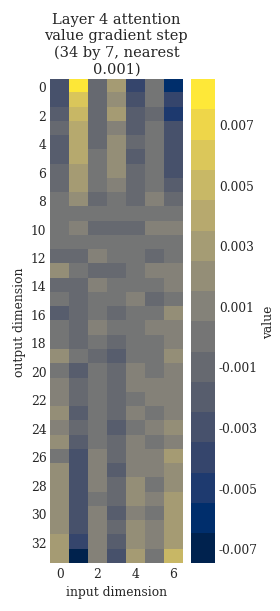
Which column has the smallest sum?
3
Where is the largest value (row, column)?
0 1
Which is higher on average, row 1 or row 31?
row 31
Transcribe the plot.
Title: Layer 4 attention value gradient step (34 by 7, nearest 0.001)
x-axis: input dimension, ticks 0 2 4 6
y-axis: output dimension, ticks 0 2 4 6 8 10 12 14 16 18 20 22 24 26 28 30 32 (0 at the top)
Colour bar: value, ticks -0.007 -0.005 -0.003 -0.001 0.001 0.003 0.005 0.007
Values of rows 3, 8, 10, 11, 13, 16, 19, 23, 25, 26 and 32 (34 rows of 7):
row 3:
-0.001 0.004 -0.001 0.001 -0.002 0 -0.003
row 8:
0 0.002 -0.001 0 -0.001 0.001 -0.001
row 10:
0 0.001 -0.001 -0.001 -0.001 0.001 0.001
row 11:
0 0 0 0 0 0 0
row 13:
0.002 0 -0.001 -0.001 0 0.001 0.001
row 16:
-0.002 -0.001 0 -0.001 0 0 0.002
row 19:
0.002 0 -0.001 -0.002 0 0 0.002
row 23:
0.002 -0.002 0 -0.001 0.001 0 0.001
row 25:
0.002 -0.002 0 -0.001 0.001 0 0.001
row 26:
0 -0.003 0.001 -0.001 0.001 0.001 0.003
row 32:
0.003 -0.004 0.001 -0.002 0.002 0.001 0.003
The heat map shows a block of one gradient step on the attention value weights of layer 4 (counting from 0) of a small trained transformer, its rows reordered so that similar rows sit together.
